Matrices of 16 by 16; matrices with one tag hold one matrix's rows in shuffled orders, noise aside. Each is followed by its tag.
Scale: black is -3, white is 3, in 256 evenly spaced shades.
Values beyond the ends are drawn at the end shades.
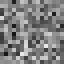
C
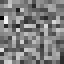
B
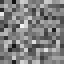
C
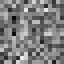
C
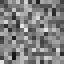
C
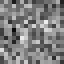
C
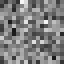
C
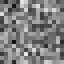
C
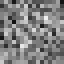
C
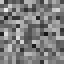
B
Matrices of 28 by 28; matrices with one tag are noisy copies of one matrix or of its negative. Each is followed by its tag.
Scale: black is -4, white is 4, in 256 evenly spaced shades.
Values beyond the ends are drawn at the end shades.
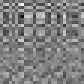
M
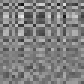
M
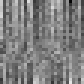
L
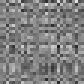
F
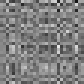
F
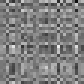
F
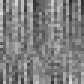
L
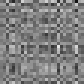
F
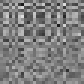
M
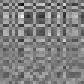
M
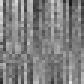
L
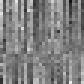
L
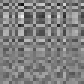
M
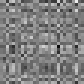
F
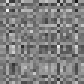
F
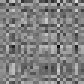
F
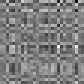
F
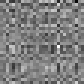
F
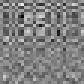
M
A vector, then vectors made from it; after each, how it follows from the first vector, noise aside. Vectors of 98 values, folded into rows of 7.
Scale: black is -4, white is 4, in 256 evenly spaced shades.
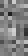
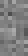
shrunk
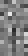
sign-scrambled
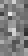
sign-scrambled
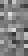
sign-scrambled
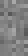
shrunk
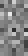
sign-scrambled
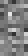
sign-scrambled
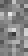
sign-scrambled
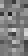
sign-scrambled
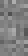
shrunk
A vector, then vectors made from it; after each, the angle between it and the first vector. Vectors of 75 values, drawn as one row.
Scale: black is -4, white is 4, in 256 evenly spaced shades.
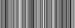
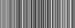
partly opposed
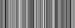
nearly parallel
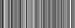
partly opposed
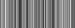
nearly opposite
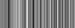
partly aligned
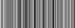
partly opposed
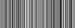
orthogonal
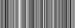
nearly parallel
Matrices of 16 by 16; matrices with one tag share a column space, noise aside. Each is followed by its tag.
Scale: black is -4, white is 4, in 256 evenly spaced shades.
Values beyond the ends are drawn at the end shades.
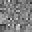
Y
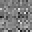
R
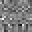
Y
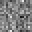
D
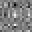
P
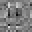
P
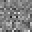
R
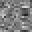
P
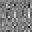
P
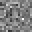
P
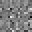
R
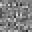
P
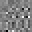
R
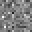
D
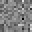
Y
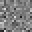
R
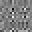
R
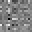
Y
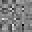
Y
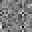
D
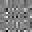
R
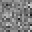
P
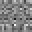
Y
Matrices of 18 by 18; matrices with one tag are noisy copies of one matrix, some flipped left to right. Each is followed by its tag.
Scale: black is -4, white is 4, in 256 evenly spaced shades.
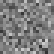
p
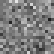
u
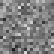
u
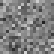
u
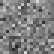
u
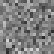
p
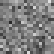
u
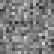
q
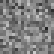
q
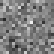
u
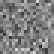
p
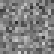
q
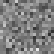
p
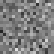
p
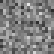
q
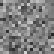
u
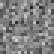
q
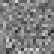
p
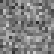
q
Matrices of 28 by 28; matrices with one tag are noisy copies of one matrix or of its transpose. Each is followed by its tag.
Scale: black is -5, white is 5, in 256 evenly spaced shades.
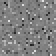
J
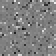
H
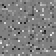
J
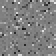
H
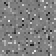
J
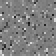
H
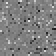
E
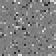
H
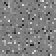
J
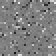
H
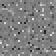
J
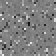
H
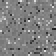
E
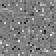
J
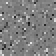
H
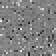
E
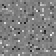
J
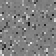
H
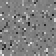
H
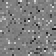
E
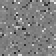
H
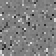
H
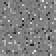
J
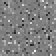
J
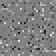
J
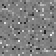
J
